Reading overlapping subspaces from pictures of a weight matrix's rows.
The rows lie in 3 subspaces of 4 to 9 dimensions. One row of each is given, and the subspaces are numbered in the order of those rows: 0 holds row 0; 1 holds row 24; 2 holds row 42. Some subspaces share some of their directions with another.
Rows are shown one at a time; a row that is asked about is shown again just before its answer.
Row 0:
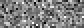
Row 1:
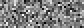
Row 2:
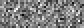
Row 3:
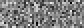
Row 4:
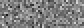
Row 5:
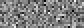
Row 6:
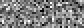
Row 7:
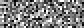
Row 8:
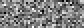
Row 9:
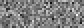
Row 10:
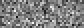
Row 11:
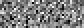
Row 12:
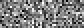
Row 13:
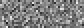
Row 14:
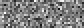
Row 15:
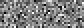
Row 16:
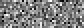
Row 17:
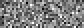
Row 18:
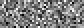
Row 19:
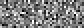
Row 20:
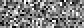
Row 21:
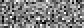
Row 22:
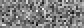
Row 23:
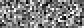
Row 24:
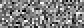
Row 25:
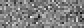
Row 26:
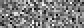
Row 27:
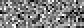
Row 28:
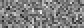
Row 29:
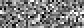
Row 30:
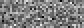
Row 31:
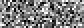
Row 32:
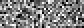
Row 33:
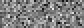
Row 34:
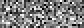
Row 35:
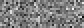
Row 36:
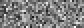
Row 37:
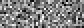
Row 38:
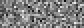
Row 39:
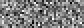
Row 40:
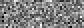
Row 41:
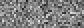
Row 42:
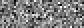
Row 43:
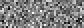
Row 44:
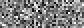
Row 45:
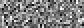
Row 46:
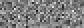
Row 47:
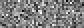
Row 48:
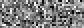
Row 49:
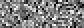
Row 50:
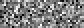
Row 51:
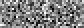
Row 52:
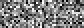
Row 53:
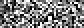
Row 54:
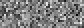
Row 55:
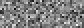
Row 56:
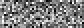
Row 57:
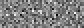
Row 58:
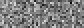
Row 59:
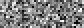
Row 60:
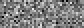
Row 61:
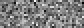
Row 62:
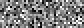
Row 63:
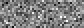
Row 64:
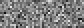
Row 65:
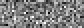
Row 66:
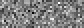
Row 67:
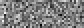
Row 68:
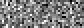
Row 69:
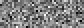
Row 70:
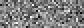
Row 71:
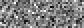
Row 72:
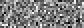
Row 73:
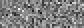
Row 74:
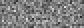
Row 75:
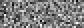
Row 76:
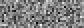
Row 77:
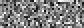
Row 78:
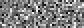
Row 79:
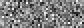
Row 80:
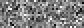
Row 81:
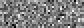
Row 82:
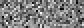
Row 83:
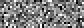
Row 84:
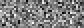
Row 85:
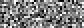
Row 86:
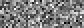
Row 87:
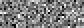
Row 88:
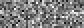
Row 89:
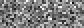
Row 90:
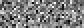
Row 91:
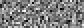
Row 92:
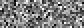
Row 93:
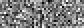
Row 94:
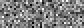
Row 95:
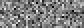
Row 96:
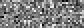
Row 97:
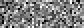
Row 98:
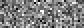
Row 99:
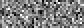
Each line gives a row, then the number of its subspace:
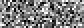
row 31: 0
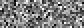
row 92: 2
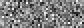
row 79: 0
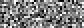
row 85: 2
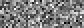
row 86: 1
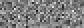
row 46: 1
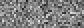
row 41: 0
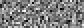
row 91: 1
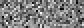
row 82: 1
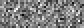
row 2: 0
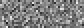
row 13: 1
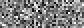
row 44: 1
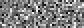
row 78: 2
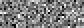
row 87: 1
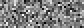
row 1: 2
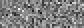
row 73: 2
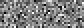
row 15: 1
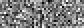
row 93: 1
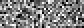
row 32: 1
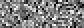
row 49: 0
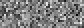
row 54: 0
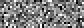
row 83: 1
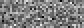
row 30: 0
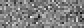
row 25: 1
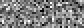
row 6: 2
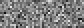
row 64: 1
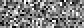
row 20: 2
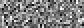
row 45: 1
